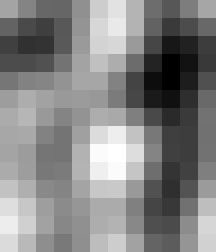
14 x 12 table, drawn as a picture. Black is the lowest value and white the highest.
Ninth with the lowest average: top right. Lone odd cells: none. Stripes: upright, repeating 2 times. Calmest part: middle left.
